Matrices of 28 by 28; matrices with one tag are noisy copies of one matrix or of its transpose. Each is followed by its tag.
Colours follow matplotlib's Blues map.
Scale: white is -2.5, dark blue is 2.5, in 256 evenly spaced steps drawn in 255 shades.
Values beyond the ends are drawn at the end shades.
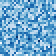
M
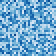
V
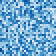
V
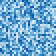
V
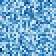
V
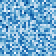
V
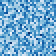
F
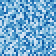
F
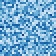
F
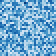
V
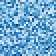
F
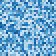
V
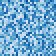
F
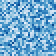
M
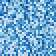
F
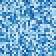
V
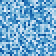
V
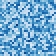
M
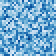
M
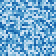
V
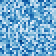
V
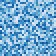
F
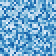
M
